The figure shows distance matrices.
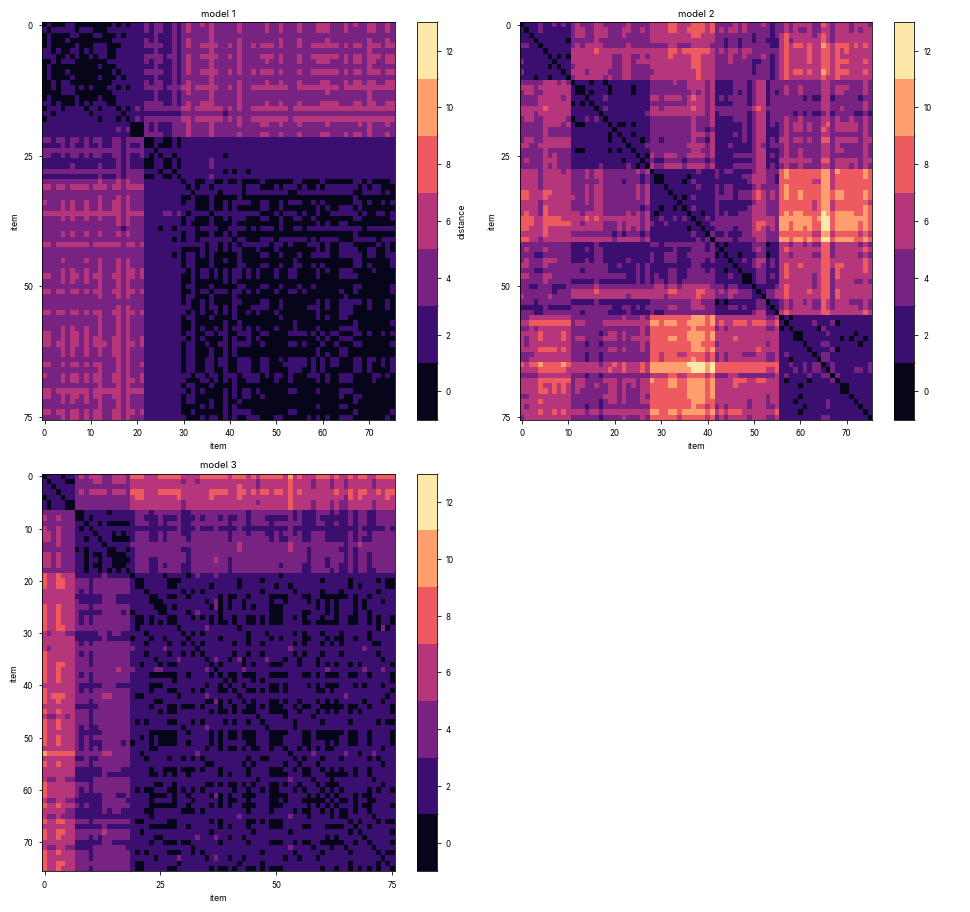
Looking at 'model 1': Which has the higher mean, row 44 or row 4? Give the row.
4
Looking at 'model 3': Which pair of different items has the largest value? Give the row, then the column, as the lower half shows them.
53, 0
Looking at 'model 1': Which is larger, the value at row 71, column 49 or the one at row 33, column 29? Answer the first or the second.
the second
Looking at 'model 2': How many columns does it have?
76
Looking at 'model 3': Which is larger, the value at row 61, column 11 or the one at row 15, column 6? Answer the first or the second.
the second
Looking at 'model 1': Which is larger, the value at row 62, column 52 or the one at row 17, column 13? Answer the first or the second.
the second
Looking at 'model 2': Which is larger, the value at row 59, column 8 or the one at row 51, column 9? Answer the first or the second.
the first
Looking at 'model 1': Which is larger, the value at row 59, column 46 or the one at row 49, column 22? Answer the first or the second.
the second
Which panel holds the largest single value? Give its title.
model 2
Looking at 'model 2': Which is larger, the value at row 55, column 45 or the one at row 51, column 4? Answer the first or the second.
the second
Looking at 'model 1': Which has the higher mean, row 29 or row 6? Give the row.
6
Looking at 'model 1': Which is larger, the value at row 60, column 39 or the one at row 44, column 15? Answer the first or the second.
the second
